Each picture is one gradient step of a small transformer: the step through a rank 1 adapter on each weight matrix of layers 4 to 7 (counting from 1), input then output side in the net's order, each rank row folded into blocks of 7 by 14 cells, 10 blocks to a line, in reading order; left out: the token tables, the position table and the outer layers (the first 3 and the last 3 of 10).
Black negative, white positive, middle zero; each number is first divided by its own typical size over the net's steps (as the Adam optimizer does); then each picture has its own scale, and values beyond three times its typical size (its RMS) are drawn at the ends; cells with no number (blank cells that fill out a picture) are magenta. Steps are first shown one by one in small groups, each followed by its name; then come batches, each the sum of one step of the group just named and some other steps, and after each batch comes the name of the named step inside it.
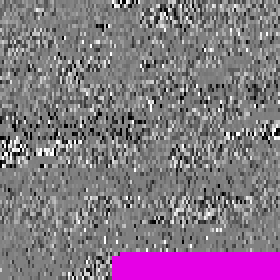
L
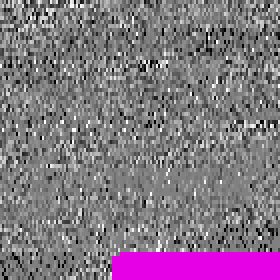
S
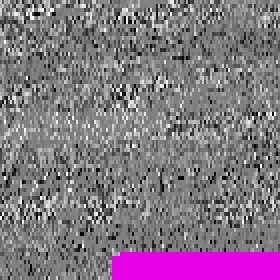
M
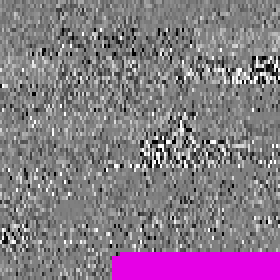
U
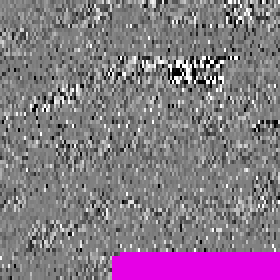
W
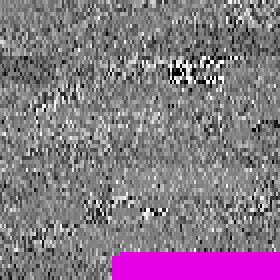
W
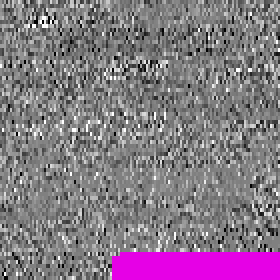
S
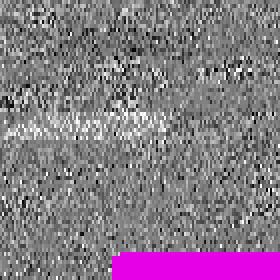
M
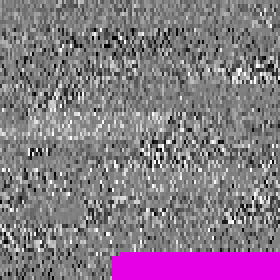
U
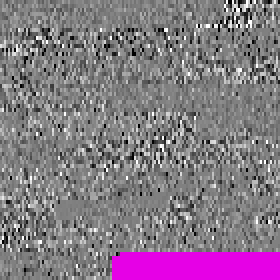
U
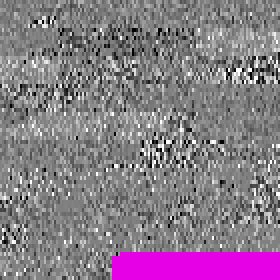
U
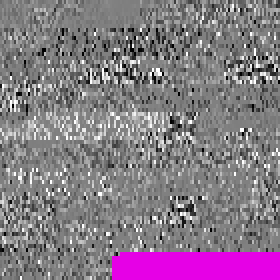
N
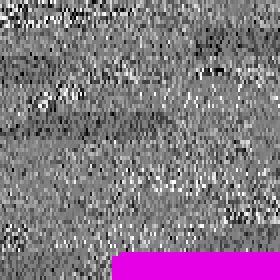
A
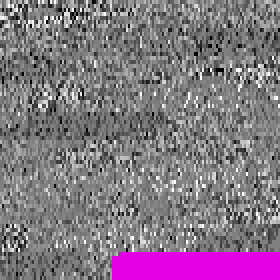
A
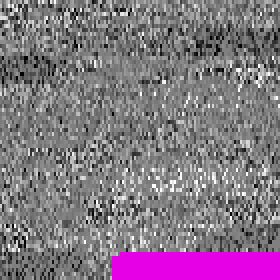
A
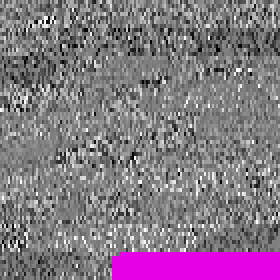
A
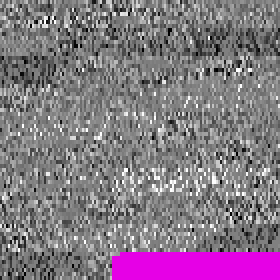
A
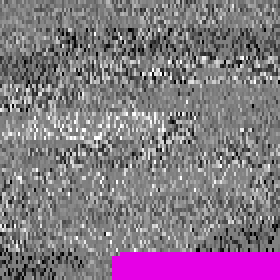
N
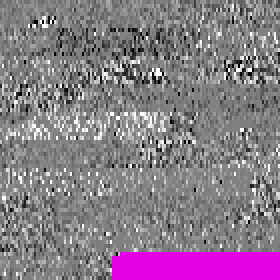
N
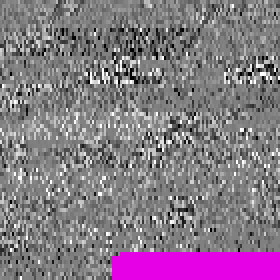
N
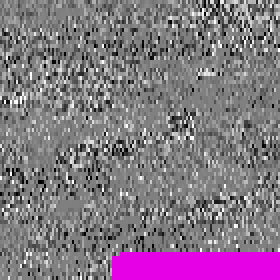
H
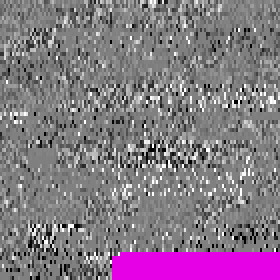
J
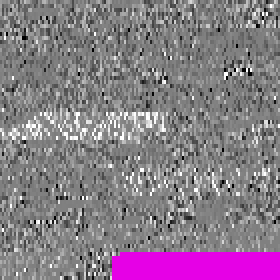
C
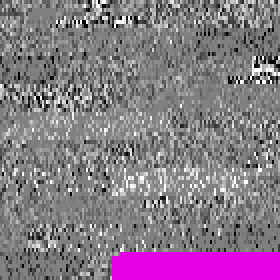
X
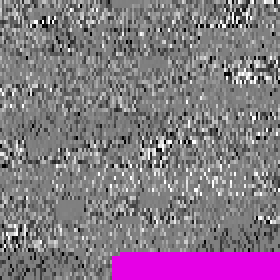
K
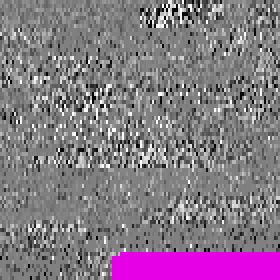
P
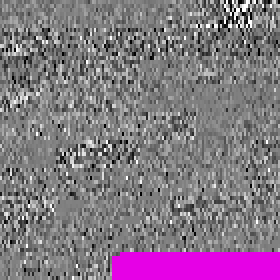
H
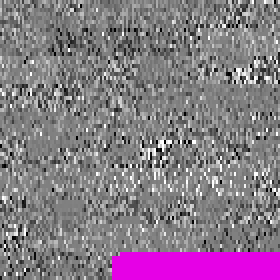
K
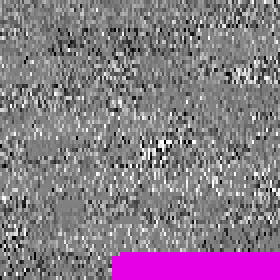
K
